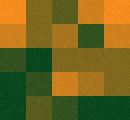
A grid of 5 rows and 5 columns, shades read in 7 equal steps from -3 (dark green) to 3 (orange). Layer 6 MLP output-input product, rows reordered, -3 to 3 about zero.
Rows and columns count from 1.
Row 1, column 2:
0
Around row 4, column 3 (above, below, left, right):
0 -2 -2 1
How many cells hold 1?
2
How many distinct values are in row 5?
3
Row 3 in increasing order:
-3 -2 0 0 0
